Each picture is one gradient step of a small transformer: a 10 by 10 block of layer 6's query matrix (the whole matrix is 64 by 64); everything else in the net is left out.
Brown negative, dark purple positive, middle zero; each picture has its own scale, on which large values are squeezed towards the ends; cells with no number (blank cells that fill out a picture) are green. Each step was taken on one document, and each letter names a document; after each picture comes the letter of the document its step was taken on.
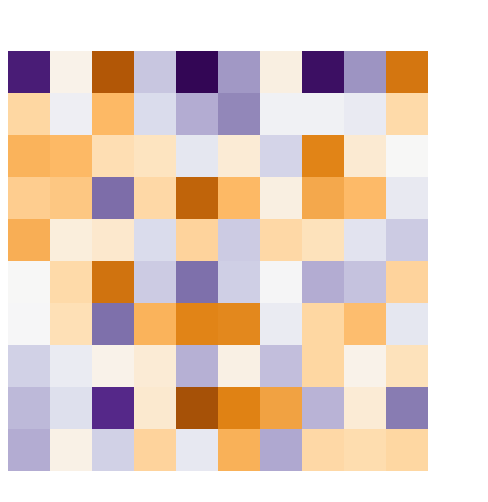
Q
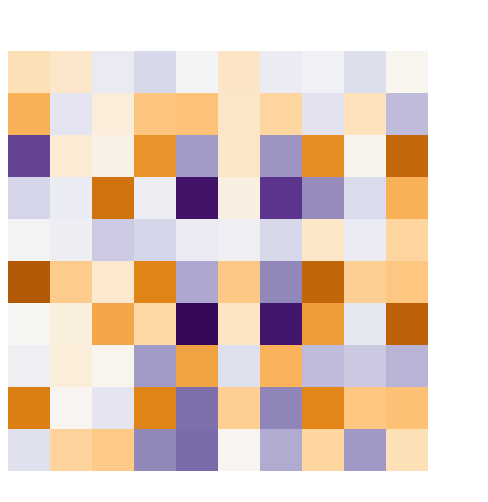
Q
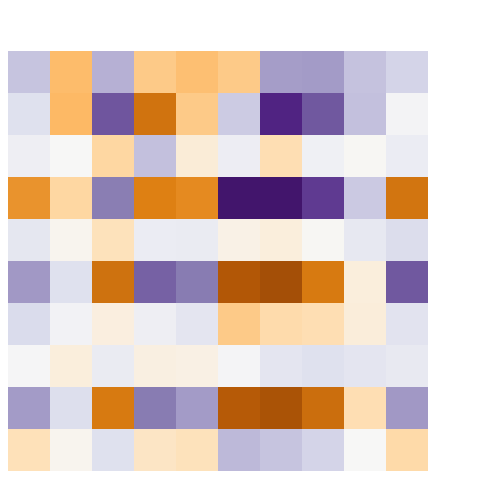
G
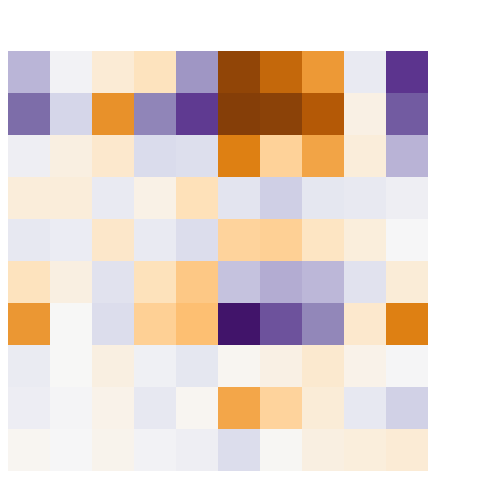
G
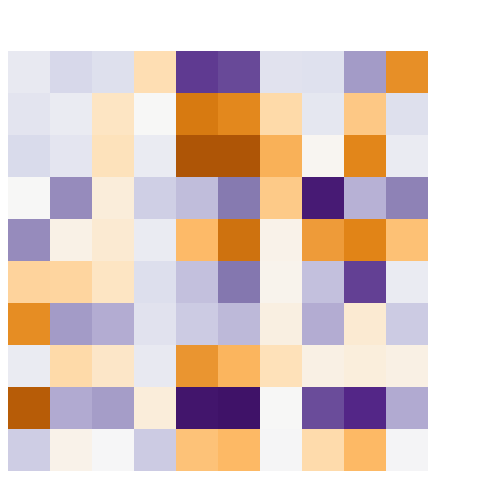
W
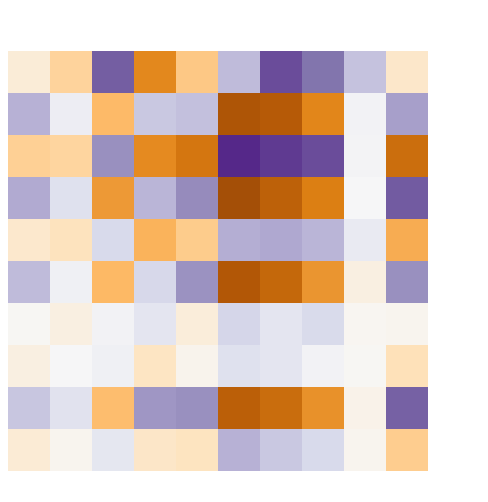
G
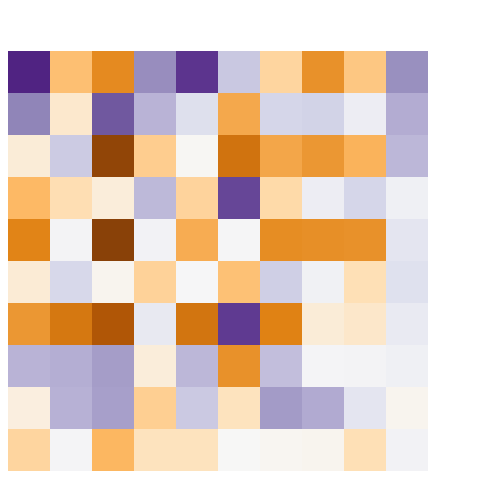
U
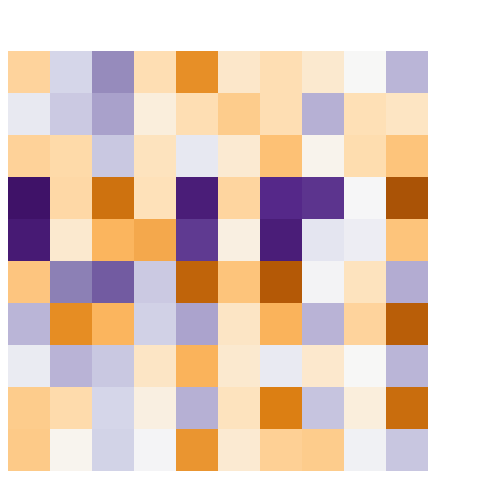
Q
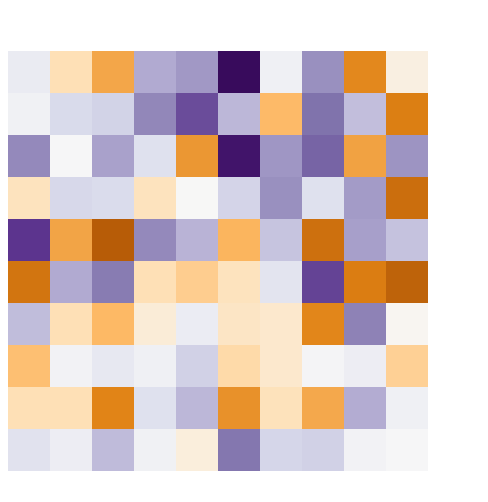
U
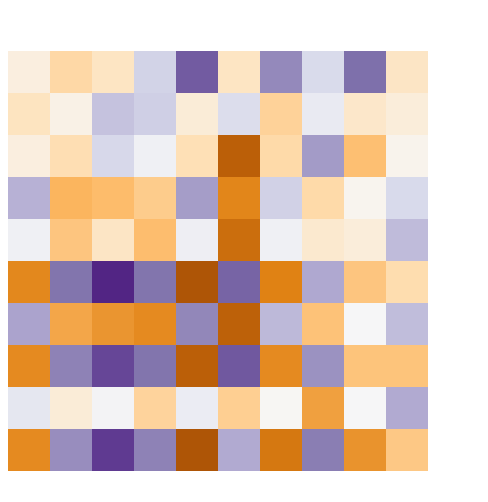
Q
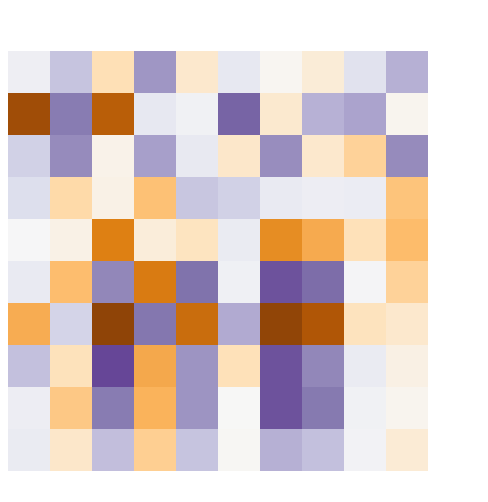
U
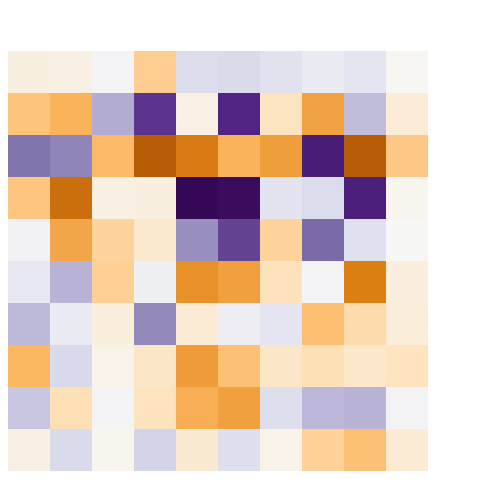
W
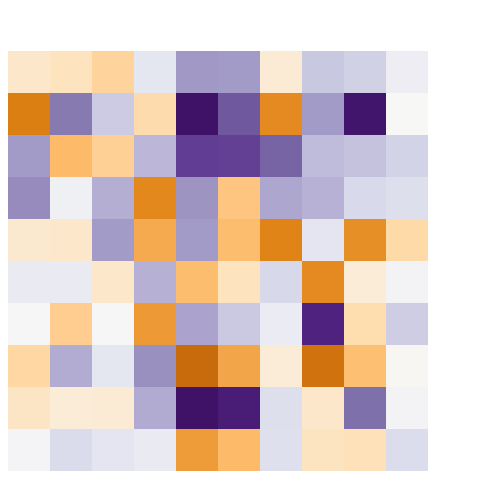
W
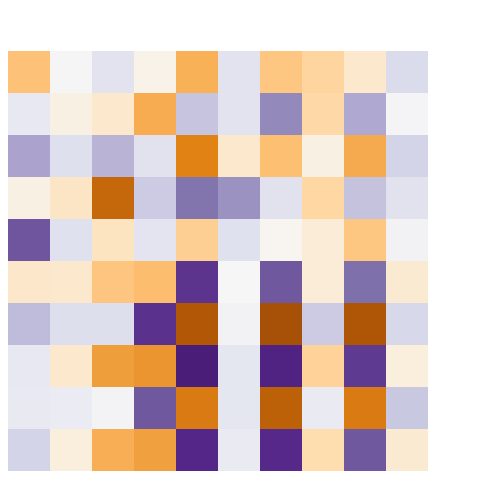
Q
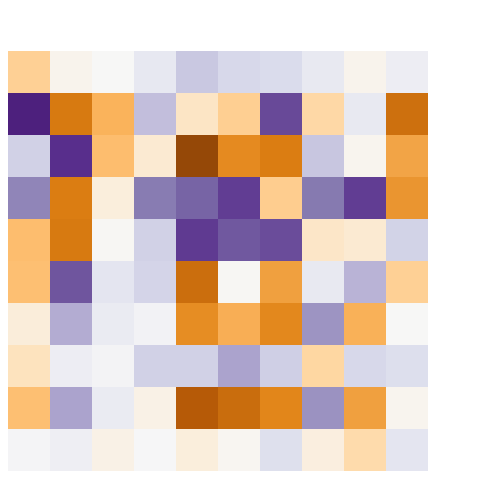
W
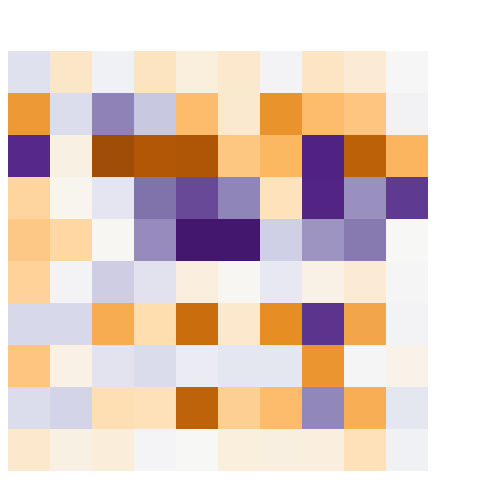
W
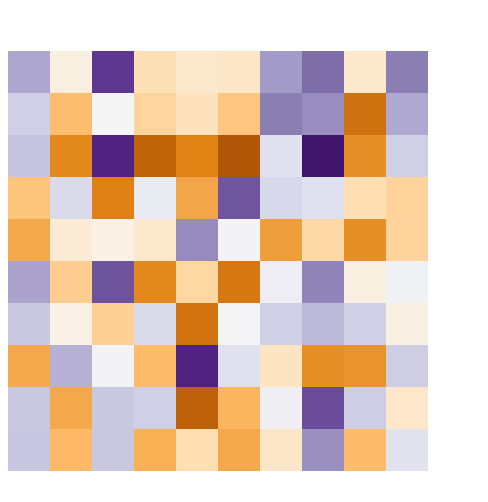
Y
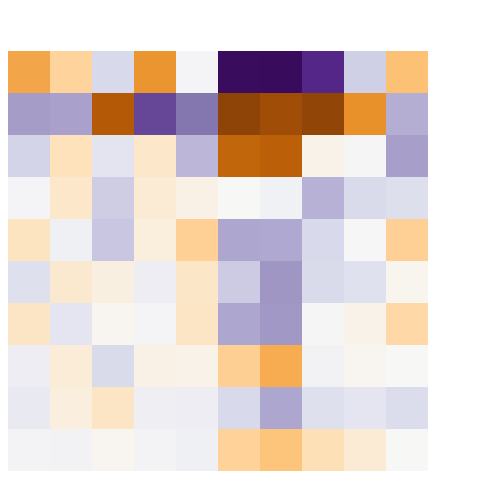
G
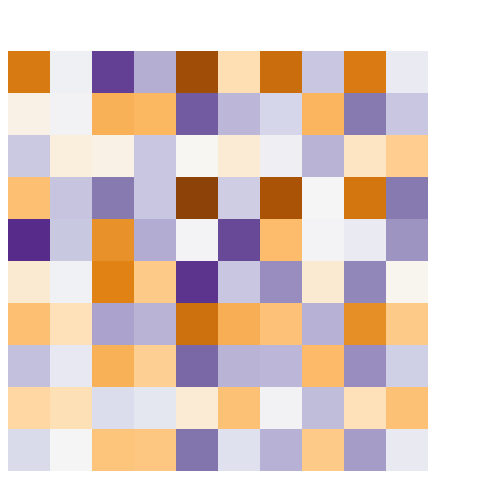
Q
